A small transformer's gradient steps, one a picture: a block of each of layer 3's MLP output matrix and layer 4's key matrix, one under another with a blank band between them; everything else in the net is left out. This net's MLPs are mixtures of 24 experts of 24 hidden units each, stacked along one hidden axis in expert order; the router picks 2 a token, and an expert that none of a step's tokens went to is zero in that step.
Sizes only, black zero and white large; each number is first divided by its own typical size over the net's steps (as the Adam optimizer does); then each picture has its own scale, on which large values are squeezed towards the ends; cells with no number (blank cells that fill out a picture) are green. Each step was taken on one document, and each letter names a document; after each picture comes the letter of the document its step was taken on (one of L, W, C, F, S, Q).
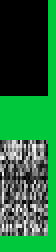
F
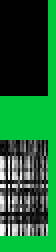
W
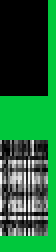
W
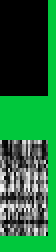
W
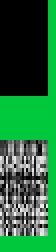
F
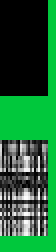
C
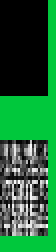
F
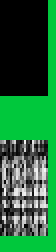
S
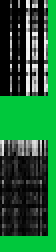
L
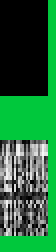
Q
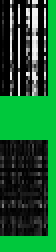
L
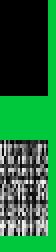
C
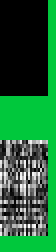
W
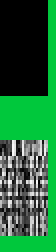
L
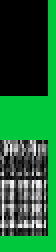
F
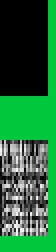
C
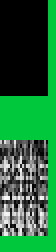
C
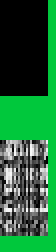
Q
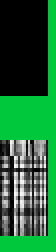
L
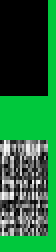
C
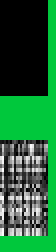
F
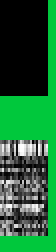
F
